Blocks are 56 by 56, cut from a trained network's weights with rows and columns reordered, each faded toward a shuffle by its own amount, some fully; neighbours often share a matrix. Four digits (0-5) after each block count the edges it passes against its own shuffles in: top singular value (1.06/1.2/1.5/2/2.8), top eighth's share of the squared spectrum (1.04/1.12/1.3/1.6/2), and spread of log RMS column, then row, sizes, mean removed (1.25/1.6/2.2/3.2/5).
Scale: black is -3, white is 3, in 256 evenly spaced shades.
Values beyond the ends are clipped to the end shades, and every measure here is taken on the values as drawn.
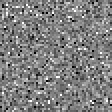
0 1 0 0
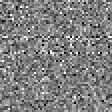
2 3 0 2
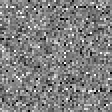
2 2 0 1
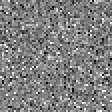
0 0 0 0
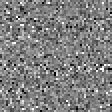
2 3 0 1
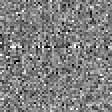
3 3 1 1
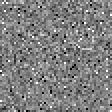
0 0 0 0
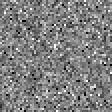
0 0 0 0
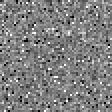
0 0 0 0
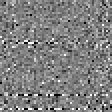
4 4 1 2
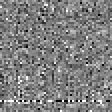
3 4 2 2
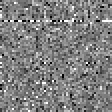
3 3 0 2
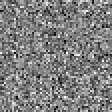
3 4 1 2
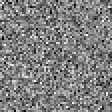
1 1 0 0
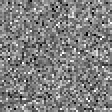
1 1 0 0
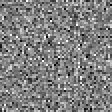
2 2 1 0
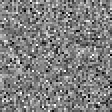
2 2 0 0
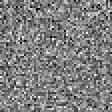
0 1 0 0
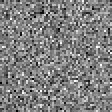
2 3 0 1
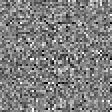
3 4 2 2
